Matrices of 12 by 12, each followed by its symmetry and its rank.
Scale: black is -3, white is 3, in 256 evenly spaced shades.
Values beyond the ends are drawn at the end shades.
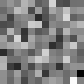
antisymmetric, full rank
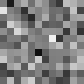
antisymmetric, full rank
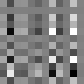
neither, rank one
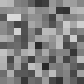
neither, full rank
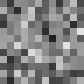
neither, full rank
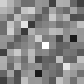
symmetric, full rank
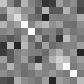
symmetric, full rank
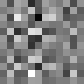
neither, rank two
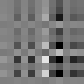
neither, rank one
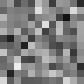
antisymmetric, full rank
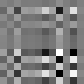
neither, rank one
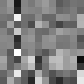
neither, rank two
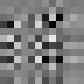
neither, rank two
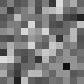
symmetric, full rank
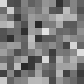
neither, full rank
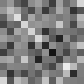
symmetric, full rank
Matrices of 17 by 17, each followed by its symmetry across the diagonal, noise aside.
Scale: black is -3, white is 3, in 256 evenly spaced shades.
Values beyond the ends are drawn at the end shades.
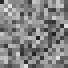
symmetric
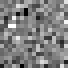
antisymmetric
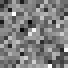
symmetric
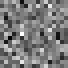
neither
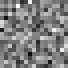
antisymmetric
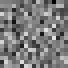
neither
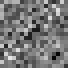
symmetric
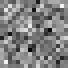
symmetric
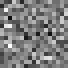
neither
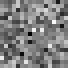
antisymmetric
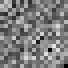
symmetric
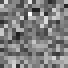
neither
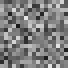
antisymmetric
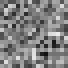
symmetric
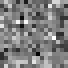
antisymmetric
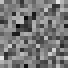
symmetric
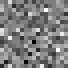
neither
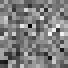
neither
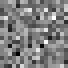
antisymmetric
